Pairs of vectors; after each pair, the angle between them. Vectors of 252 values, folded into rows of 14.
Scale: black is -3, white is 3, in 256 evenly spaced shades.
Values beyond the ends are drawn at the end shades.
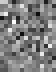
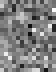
orthogonal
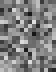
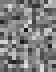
partly opposed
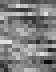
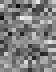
partly opposed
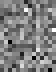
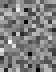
partly opposed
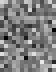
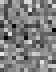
nearly parallel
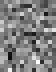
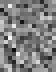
partly aligned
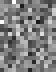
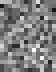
orthogonal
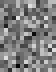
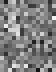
partly opposed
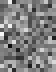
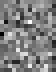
partly opposed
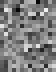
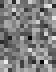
orthogonal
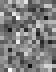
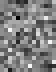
nearly opposite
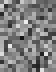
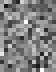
nearly parallel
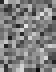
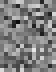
orthogonal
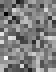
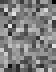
partly aligned
